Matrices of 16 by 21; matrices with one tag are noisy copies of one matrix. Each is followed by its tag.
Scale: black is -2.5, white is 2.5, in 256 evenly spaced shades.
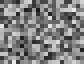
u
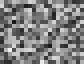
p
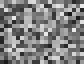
p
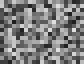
p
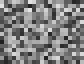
p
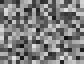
u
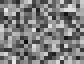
u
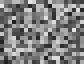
p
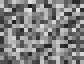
p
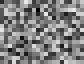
u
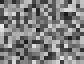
u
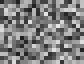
u
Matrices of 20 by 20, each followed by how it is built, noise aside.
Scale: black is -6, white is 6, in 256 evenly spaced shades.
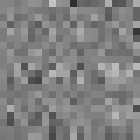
low rank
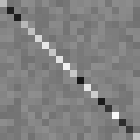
diagonal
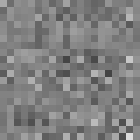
low rank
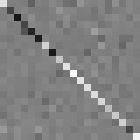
diagonal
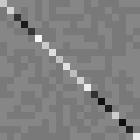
diagonal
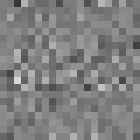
low rank
